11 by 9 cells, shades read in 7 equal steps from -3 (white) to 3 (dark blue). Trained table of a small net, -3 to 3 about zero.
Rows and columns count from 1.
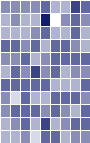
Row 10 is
-1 0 1 -1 2 -1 0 1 1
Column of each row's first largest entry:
8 5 5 1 3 4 1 3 2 5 5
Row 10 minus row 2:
0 0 2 0 -1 2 0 0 1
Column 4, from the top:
0 -1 0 1 -1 2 1 -1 1 -1 -2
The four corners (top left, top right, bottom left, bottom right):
0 1 -1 0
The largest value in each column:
1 1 1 2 3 1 1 2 1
